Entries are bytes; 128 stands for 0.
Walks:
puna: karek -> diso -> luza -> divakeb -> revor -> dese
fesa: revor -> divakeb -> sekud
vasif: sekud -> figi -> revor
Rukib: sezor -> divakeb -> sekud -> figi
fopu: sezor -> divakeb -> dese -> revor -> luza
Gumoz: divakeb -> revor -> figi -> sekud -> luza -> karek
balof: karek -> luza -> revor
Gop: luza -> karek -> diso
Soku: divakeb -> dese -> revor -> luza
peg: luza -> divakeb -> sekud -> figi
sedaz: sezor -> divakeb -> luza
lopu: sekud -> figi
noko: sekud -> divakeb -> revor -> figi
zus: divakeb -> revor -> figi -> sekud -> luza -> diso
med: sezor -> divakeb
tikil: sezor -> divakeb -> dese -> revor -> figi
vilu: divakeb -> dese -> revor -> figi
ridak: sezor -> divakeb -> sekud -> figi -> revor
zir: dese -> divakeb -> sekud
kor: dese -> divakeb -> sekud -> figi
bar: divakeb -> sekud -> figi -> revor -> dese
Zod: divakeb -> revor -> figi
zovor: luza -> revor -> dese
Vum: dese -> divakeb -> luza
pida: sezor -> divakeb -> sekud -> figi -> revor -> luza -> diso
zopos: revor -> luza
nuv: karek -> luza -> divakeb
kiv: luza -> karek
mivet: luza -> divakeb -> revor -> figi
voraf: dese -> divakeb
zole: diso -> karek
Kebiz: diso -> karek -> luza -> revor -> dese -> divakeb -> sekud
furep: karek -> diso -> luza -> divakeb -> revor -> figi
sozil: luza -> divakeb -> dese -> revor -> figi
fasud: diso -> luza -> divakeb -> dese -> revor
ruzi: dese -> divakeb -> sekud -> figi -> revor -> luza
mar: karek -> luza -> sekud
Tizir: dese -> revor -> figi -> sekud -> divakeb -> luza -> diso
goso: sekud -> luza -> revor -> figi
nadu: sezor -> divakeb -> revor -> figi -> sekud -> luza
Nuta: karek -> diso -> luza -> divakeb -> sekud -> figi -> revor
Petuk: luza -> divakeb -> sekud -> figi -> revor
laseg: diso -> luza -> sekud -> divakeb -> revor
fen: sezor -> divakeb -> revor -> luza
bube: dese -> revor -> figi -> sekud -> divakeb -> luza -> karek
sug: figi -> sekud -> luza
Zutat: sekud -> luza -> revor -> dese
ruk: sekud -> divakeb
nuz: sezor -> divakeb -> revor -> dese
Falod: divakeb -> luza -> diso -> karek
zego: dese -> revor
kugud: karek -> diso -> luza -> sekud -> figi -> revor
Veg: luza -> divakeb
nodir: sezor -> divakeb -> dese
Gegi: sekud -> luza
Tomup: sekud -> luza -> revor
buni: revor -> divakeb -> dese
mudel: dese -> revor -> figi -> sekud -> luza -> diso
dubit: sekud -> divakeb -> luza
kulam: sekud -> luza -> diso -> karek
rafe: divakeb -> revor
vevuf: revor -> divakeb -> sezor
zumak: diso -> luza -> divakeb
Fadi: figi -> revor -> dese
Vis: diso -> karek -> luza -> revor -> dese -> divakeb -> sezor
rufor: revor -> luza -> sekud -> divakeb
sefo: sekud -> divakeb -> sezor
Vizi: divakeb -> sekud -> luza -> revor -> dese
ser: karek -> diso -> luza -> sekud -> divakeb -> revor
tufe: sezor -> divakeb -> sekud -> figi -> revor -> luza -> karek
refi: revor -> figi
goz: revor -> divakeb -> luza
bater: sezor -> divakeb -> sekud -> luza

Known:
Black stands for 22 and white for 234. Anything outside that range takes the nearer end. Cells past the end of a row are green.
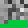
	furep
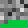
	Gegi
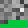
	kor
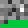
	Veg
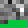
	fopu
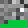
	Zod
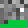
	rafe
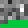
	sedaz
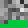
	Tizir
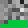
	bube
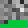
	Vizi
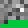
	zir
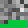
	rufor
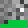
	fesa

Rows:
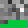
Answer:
goz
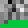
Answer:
puna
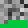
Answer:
Nuta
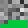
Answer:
Gumoz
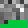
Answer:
buni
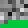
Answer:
mar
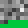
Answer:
dubit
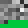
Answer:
Petuk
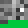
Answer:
ridak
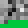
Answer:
Falod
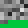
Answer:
sug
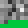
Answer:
nuv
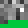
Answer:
tikil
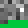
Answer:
vevuf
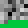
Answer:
kulam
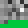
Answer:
zopos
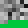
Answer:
kugud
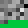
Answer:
lopu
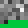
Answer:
voraf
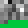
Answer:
Vis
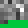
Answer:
nuz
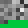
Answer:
noko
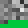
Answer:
ruzi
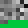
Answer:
vasif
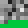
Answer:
kiv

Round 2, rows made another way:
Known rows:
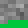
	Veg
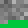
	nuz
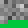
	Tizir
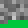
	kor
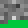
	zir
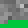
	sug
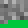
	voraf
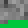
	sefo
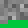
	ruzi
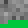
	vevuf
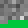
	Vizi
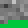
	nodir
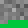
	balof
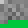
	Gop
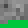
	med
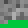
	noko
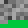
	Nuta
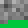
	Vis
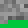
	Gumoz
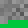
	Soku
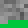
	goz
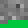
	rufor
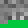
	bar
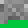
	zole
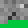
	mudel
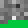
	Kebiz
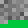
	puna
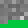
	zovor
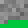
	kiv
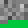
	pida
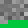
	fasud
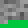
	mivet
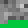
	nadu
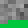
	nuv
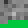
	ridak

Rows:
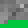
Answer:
Gegi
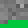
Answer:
mar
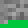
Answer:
Zod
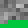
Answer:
sedaz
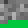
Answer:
peg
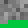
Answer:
fen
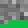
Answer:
buni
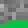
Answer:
lopu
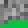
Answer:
tufe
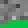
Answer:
fesa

